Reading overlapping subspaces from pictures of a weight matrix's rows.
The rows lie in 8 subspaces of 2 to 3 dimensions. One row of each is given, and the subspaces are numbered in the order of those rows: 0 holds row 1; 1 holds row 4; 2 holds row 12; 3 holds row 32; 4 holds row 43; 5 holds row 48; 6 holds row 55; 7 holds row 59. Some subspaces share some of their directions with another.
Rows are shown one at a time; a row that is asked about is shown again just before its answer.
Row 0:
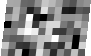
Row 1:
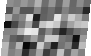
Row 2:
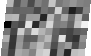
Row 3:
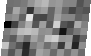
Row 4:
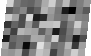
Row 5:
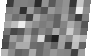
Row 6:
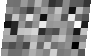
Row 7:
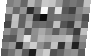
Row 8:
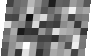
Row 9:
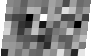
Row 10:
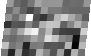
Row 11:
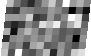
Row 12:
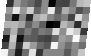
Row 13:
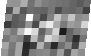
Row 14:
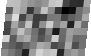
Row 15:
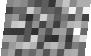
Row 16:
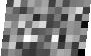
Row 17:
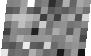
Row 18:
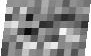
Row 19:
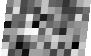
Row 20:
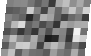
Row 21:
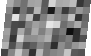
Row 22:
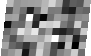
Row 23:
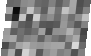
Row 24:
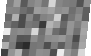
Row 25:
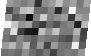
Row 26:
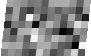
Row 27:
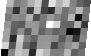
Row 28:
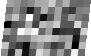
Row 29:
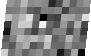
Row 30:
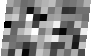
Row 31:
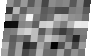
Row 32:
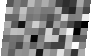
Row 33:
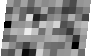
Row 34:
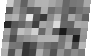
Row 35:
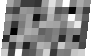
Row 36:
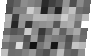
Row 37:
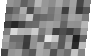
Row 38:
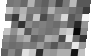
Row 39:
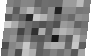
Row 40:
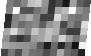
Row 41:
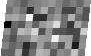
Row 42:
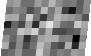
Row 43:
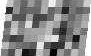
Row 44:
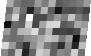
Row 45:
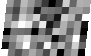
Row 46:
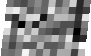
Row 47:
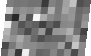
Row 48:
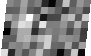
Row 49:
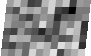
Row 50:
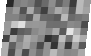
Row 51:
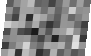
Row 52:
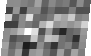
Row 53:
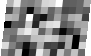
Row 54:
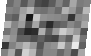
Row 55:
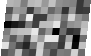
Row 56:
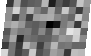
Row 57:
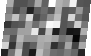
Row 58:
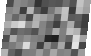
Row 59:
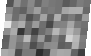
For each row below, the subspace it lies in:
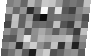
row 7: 0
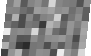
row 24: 5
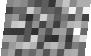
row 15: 3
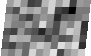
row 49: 1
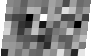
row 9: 5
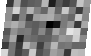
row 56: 2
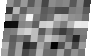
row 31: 0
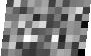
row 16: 7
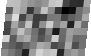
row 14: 1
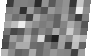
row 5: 6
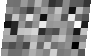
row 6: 4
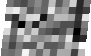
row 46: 3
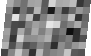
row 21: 2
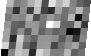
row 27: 2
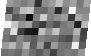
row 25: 4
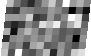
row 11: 1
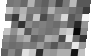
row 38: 3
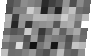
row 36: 0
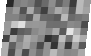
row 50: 6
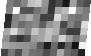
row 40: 1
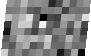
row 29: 5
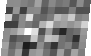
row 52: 0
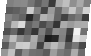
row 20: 3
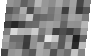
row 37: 6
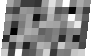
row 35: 1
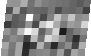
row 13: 0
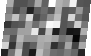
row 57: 2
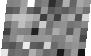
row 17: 5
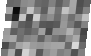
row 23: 3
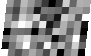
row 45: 5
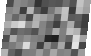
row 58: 6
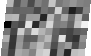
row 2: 7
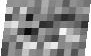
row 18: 0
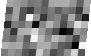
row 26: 3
